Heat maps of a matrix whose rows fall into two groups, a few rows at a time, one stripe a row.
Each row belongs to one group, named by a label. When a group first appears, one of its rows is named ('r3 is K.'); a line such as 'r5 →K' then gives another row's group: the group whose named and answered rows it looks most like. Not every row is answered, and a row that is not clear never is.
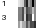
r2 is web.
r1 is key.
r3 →web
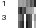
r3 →web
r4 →web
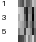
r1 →web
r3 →key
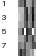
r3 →key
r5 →web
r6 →key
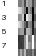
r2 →key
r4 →key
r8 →web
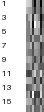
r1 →key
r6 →web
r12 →key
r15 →key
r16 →web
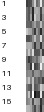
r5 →key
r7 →key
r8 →web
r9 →web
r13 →web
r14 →web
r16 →key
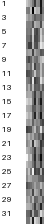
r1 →key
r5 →web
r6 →web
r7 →web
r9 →web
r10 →web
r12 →web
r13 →web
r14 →key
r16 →key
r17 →key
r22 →key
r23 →key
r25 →web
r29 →web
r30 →key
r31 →web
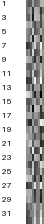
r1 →web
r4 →key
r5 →web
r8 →web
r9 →key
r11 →web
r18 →web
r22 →web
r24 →web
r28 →key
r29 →key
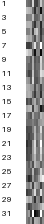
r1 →web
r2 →key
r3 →web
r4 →key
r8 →key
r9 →web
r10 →web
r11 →web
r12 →web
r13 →key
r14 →key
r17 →web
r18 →web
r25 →web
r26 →web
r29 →key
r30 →web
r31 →web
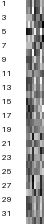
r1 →web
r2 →web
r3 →key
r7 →key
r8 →web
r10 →web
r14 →web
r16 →web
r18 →web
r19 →web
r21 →web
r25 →web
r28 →key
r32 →key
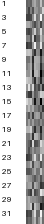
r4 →key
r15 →key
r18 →web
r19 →key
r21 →web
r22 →web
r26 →key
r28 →web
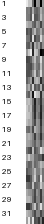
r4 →key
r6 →web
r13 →web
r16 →key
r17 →key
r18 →key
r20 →key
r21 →key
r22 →web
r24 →web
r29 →key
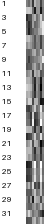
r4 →web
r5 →web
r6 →key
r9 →web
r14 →key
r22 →key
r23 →key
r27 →web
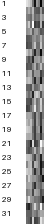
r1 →key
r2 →web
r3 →web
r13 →web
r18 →key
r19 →key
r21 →web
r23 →key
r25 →key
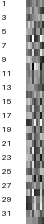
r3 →web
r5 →key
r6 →web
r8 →web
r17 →key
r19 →key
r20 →web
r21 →key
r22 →web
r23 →key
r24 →web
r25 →web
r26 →key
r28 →web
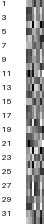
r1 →key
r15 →key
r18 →web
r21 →web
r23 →web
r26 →web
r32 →key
